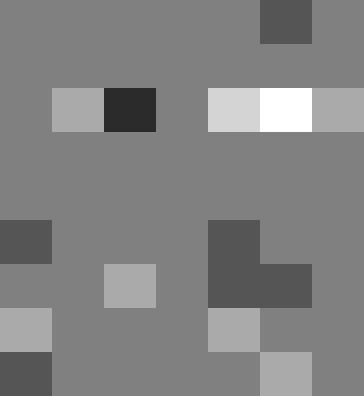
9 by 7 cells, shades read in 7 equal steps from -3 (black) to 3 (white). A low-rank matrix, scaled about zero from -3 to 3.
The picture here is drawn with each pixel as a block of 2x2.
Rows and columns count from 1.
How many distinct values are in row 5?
1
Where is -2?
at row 3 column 3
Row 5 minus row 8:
-1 0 0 0 -1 0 0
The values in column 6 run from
-1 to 3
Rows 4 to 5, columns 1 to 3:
0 0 0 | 0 0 0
